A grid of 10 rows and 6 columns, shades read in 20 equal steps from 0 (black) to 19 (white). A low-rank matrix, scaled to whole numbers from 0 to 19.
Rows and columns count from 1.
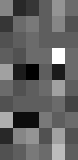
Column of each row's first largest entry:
5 5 3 5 1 5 5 1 5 5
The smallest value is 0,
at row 5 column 3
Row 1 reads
10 3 4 7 11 8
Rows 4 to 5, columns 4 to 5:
8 19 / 7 2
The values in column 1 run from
3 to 13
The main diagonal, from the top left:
10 8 8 8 2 7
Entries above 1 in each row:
6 6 6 6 5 6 6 4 6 6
